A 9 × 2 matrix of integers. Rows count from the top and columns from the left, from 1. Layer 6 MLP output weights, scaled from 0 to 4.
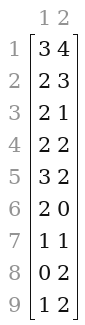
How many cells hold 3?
3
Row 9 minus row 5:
-2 0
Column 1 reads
3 2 2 2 3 2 1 0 1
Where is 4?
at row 1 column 2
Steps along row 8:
up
